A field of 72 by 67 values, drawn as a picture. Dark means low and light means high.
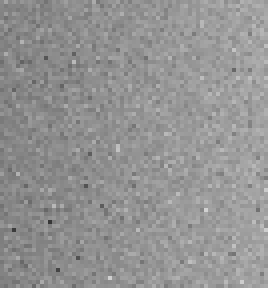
Values rise toward the right. The texture is fine-grained noise. No single row or column stands out from its neighbours. On average the colour sits 60% of the way up the scale. There are no regular stripes.
